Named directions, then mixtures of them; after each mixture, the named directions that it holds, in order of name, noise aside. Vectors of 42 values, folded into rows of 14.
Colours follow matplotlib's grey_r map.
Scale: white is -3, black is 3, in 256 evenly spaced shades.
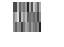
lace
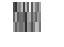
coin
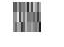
lace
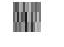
coin, lace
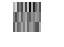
coin, lace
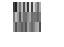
coin, lace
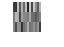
coin, lace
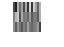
coin, lace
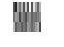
coin, lace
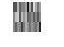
lace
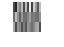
coin, lace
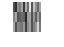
coin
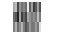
lace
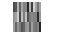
lace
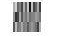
coin, lace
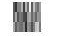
coin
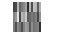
lace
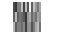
coin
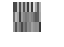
coin, lace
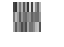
coin, lace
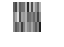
lace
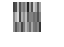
lace
